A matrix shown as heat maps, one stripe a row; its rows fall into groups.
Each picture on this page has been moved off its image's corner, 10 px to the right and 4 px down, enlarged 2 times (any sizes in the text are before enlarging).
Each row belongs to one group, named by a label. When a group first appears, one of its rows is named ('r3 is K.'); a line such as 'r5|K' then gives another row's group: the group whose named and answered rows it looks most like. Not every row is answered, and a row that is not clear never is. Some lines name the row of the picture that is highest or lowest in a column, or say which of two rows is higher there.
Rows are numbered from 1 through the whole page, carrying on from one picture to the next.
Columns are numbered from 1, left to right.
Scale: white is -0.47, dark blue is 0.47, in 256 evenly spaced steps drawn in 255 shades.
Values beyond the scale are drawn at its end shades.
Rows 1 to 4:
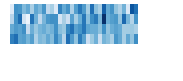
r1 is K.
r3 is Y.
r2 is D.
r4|Y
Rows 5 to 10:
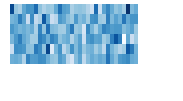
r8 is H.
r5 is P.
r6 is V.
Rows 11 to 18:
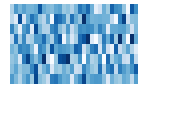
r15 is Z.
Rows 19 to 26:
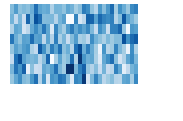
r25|Y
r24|K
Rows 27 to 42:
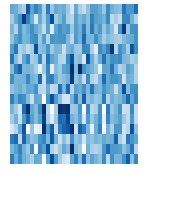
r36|D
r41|V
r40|H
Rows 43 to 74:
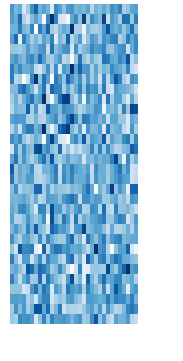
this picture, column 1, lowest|57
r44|D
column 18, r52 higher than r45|Yes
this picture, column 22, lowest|61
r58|H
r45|V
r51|Z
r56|D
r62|Y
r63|Z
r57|K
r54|Y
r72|V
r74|Z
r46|H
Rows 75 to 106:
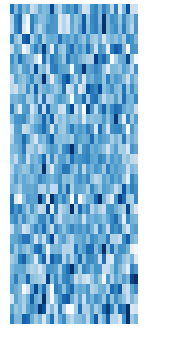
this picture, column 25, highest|105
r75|Z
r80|Z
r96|H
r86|H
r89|Y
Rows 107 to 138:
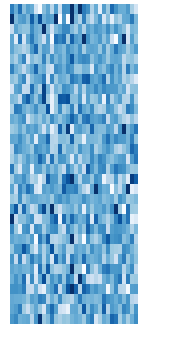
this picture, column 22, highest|125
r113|P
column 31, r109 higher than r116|No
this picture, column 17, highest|135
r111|P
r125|Z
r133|V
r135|Y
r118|Y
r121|K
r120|V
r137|D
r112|Y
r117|K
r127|H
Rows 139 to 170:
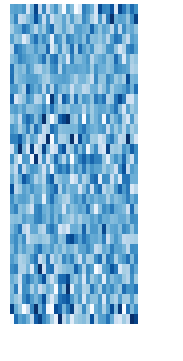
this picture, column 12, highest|169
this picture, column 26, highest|140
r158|D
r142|P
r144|H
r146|P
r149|H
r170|K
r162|Y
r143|K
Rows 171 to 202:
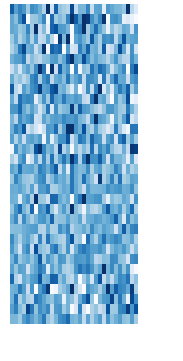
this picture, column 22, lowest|200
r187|H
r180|Z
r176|Y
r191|V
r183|Y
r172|Y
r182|Z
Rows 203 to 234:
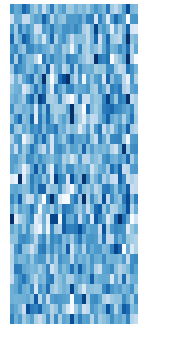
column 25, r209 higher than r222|Yes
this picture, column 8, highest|212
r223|Z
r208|Z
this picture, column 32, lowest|208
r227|H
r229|K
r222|D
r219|P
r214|V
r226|Z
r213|V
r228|K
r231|V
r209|K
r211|P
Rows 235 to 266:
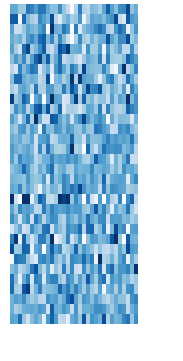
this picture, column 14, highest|254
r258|H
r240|K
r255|Z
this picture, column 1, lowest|260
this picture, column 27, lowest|241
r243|Y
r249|V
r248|V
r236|H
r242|K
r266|D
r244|D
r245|K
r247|Z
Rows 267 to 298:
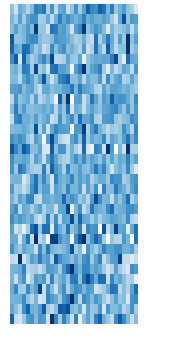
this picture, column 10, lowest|290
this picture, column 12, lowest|276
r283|Z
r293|Y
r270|P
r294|Y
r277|H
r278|K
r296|Y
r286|Z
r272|H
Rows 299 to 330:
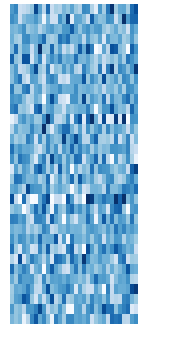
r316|K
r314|Z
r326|Z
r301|Y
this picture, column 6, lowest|318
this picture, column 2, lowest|324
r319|P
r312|Z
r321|V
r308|D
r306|D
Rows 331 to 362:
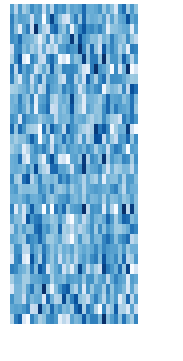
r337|Z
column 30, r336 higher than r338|Yes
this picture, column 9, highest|359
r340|V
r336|D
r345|P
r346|D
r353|K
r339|Y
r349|H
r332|D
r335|K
